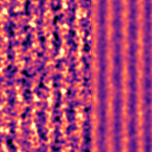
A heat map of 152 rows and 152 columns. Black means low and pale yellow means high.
The right part is calmer, past a seam about 60% of the way across. Overall the values sit about 50% of the way up the scale. Upright stripes repeat 10 times across the table.
